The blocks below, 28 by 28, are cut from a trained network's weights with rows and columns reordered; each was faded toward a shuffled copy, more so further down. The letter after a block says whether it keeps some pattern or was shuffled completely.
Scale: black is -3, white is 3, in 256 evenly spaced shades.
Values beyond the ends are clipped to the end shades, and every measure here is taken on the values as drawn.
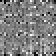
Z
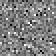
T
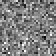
T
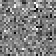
Z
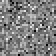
T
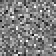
T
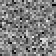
T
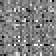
Z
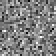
T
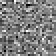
Z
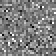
T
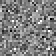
T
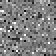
T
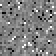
T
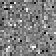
T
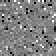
T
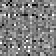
Z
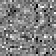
Z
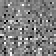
Z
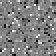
T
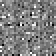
Z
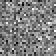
T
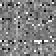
Z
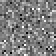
T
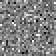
T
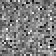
T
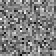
T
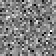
T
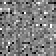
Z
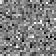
T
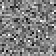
Z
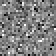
T
